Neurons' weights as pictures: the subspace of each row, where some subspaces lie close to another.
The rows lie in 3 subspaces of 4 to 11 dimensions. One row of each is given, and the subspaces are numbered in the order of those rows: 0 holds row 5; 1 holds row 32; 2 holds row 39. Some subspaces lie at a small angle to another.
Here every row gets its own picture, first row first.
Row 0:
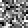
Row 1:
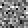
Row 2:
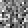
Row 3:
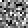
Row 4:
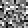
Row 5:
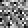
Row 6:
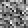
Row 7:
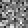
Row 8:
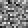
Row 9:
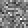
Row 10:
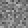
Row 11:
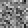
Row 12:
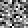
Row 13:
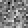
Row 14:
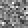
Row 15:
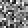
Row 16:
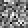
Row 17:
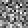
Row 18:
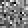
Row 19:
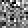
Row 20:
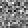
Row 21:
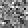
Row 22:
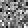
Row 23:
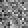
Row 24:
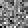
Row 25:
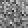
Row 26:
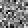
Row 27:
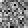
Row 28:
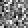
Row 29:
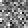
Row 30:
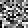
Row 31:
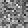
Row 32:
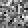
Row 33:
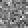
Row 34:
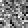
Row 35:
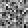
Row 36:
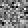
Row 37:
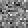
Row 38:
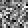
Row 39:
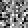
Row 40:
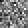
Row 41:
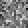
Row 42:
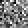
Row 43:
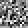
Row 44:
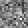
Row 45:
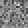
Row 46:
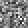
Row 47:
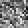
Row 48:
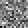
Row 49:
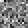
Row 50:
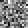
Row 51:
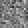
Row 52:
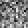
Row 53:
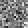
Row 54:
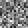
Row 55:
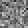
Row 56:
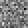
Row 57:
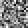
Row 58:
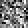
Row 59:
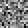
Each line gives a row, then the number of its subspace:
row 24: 1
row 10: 1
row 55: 0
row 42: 0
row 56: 2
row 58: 2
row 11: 2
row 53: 1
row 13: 1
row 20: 1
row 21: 2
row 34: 2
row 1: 0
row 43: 1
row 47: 2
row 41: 1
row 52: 1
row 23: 2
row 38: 1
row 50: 1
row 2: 2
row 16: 1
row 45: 1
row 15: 0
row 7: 0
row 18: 0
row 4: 0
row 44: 1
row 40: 0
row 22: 0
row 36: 2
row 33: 1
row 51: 2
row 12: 1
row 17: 1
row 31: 1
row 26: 0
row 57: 0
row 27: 0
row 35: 2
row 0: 0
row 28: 1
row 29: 0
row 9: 1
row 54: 1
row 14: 2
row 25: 2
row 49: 1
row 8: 1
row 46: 1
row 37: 1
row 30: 1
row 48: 1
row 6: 2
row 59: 2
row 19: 0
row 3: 1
